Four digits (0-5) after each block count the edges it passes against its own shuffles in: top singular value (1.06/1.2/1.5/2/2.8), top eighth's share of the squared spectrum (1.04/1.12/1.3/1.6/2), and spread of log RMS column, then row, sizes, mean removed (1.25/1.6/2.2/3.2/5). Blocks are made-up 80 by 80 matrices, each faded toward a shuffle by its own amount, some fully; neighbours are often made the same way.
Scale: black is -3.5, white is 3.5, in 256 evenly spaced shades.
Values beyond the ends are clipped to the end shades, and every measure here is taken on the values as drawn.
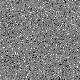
2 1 0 0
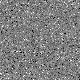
0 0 0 1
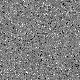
0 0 0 0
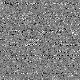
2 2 0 3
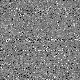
1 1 0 2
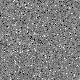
0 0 0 0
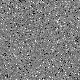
0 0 0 0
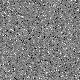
0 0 0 0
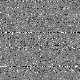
2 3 0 3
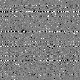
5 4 1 3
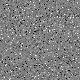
1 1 0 0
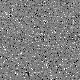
2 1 0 1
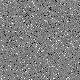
1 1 0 0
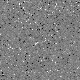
0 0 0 0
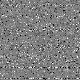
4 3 0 2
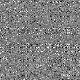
3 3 1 3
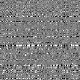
4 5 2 4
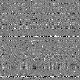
4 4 1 3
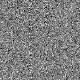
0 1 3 0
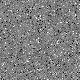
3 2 0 0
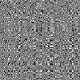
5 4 2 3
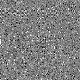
4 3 1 1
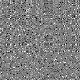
4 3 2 2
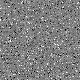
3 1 0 0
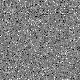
3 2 0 1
